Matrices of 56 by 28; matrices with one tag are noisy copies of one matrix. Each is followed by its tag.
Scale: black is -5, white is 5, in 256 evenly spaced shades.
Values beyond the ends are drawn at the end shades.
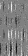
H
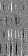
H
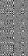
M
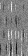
H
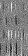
H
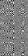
M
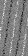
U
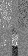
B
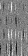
H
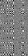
M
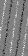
U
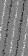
U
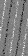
U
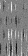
H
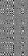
M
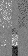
B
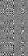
M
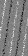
U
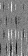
H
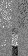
B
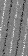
U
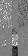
B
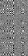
M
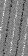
U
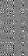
M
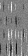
H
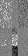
B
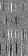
H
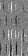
H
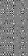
M
